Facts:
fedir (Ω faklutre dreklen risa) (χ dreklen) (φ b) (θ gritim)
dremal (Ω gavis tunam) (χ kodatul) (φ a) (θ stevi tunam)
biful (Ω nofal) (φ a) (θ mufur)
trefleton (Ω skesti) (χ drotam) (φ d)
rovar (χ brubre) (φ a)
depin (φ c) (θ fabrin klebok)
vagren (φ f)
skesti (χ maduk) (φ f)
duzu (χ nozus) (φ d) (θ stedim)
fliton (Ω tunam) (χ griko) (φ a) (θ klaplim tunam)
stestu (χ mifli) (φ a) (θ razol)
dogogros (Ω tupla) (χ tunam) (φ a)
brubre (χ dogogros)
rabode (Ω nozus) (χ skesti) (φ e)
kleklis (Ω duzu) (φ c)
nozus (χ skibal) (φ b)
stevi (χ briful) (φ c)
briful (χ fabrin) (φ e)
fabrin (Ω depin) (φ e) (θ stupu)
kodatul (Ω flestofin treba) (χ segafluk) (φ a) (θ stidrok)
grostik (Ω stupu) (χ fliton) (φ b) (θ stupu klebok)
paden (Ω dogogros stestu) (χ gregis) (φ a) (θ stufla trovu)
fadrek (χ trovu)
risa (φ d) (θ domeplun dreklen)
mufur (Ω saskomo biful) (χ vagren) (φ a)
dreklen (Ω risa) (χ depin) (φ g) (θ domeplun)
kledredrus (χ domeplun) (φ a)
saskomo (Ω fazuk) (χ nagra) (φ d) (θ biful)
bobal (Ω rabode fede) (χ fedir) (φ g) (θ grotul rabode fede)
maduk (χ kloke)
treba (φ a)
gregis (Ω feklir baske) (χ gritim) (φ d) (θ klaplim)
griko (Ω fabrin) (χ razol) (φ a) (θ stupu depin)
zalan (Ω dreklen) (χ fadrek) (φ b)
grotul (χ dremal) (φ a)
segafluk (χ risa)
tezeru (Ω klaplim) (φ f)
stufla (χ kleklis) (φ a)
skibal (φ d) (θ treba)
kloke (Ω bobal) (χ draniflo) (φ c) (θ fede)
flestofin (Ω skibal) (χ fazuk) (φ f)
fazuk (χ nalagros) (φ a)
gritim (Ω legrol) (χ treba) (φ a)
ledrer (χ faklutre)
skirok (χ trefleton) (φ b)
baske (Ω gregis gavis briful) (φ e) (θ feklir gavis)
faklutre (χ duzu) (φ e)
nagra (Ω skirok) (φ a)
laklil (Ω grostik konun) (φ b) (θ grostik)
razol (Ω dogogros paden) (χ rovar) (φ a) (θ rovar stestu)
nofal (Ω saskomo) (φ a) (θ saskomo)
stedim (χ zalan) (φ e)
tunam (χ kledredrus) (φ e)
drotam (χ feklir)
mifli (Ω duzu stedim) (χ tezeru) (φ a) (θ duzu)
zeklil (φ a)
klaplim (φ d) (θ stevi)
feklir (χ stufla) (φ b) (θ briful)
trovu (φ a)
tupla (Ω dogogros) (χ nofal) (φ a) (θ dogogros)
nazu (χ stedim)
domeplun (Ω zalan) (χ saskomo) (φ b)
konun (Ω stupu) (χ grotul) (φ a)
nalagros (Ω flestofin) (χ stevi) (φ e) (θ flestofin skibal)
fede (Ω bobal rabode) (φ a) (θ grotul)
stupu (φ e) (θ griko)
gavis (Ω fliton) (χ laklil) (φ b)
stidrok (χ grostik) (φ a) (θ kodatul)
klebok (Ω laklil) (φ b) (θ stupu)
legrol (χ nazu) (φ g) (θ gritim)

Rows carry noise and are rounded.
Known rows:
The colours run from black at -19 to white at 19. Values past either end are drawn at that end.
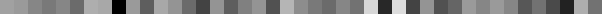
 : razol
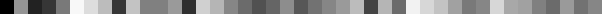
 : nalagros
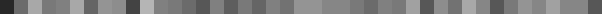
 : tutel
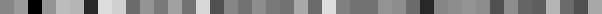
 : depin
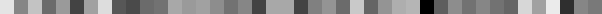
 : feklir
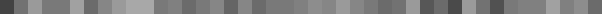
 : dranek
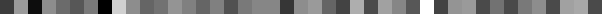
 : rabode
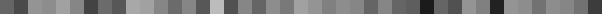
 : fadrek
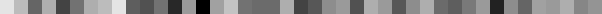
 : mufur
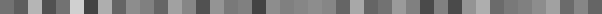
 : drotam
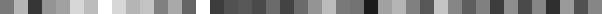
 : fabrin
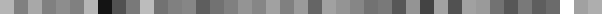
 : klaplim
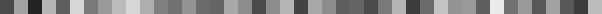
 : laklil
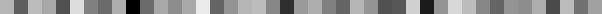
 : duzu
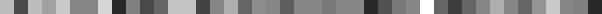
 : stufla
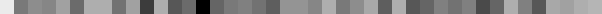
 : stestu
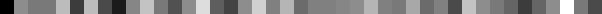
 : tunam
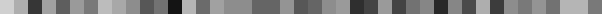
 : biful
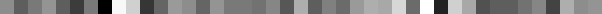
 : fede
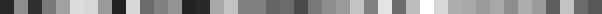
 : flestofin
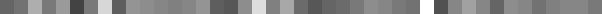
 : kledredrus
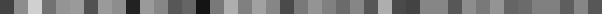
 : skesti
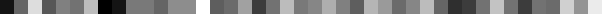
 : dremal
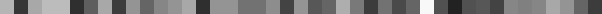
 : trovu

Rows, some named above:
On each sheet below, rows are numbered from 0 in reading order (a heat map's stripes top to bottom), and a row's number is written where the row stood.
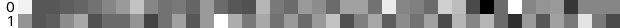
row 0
konun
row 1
stedim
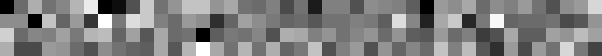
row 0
gregis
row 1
grostik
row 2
stestu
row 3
stedim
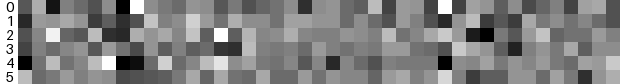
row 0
rabode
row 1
zalan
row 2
risa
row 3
tezeru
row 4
gregis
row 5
kodatul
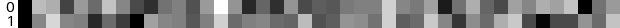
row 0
baske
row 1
fliton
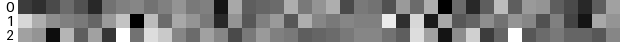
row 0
legrol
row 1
razol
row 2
grostik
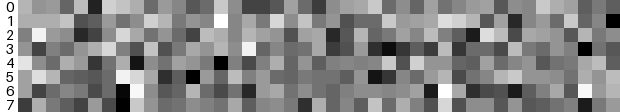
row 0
briful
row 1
domeplun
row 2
saskomo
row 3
paden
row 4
rovar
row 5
nofal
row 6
grotul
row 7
kloke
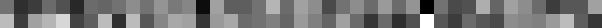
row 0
legrol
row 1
trovu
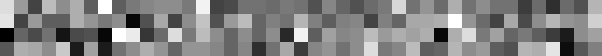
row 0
griko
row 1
mifli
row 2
bobal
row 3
gavis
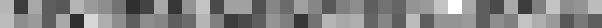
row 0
mifli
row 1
briful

